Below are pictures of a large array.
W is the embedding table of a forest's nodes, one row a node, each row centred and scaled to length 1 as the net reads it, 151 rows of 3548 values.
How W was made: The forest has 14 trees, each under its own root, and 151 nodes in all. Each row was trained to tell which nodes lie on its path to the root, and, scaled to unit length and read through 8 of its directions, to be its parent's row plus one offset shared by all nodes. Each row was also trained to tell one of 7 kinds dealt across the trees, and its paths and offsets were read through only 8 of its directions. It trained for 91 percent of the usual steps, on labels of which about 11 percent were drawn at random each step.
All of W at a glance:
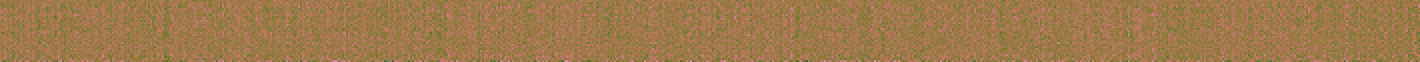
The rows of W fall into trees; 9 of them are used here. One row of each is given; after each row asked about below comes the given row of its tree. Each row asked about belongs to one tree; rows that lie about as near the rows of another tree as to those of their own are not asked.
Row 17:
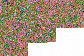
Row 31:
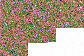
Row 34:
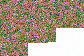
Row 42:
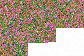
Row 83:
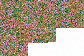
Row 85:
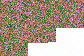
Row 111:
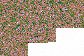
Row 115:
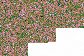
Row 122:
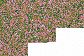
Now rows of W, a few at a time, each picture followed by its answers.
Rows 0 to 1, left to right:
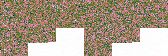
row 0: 122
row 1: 85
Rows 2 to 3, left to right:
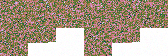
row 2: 17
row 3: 83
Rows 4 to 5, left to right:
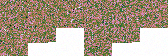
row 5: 34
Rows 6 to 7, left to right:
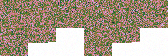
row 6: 34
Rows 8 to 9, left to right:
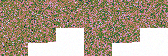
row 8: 31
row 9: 17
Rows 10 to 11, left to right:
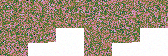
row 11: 17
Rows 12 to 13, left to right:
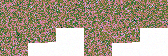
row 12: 122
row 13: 83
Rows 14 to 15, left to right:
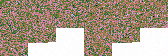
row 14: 31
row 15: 34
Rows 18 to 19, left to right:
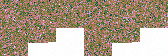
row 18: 34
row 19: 17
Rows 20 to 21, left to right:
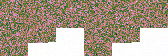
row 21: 31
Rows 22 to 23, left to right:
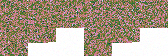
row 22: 34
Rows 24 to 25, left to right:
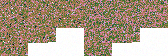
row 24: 42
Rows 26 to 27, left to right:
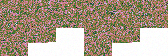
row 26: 34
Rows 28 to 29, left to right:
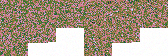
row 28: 85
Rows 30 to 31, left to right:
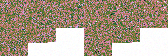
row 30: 115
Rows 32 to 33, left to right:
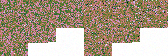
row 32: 85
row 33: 34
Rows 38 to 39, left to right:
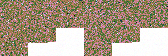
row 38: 31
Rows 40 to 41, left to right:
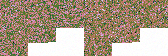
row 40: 34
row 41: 85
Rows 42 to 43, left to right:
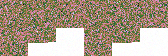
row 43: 31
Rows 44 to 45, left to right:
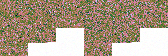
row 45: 17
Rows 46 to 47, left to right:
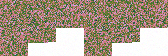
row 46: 42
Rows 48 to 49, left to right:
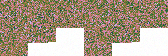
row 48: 85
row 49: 17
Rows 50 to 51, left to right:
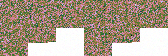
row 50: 34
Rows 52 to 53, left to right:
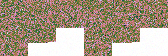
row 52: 17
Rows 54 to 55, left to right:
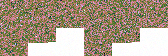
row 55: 31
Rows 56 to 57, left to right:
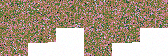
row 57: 42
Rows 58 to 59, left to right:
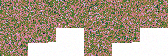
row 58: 111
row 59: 17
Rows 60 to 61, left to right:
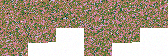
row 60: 34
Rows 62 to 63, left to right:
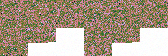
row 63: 122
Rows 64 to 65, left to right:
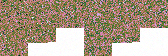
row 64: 17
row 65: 42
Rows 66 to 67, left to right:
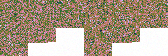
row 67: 17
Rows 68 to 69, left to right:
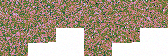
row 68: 42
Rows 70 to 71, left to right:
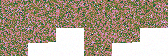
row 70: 85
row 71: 85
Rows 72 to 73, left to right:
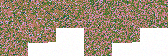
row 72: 83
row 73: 42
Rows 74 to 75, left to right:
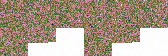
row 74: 85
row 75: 85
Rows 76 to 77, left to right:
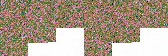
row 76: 85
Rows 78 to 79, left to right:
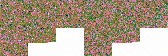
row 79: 115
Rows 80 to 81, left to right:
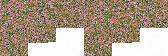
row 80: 34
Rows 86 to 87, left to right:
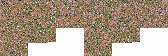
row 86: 31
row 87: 42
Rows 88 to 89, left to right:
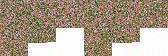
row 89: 31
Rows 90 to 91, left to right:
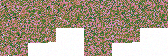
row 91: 83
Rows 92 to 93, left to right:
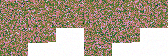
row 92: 85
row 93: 31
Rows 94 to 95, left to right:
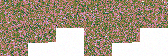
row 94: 17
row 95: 42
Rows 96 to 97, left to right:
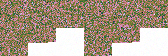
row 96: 115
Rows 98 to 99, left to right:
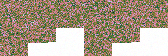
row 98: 83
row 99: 17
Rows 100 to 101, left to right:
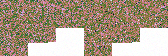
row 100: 115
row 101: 42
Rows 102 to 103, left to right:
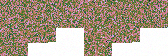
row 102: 42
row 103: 85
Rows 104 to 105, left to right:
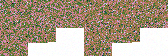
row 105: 34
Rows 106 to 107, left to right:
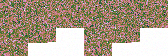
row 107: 83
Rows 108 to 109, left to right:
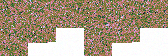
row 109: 83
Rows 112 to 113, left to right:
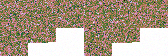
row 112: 122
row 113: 17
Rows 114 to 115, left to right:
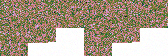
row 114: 111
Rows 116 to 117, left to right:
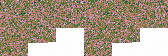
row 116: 42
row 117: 42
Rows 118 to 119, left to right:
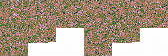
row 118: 42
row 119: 31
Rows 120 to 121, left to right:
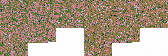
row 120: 85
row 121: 31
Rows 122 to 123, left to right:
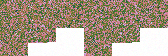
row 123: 17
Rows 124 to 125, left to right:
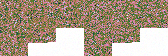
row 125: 34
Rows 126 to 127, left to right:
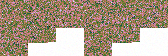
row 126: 31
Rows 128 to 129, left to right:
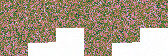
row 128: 122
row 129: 17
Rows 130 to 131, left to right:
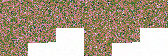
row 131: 85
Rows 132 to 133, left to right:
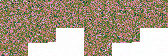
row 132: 31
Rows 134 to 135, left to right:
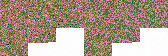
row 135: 42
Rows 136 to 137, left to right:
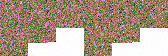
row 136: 42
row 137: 85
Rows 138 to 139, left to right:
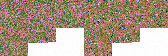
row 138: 42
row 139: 17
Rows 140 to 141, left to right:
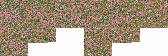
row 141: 34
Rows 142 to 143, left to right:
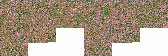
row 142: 34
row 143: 34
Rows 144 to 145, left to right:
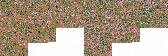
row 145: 83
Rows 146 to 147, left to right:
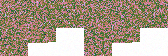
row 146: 83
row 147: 83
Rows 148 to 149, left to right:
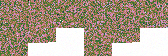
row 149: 85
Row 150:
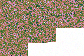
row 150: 31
